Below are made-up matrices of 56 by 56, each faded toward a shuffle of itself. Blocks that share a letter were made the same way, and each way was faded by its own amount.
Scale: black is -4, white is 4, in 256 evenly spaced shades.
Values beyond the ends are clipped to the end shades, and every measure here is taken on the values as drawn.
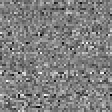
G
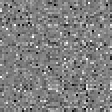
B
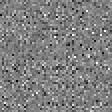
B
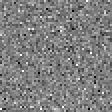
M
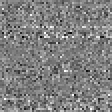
G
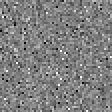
M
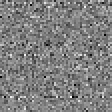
G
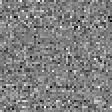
G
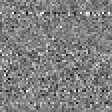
G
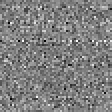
G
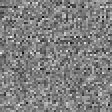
G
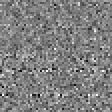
G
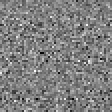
G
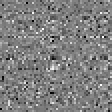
B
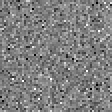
M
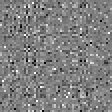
B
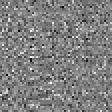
B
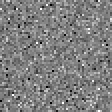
M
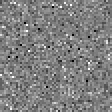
M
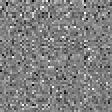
B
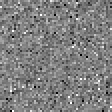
M
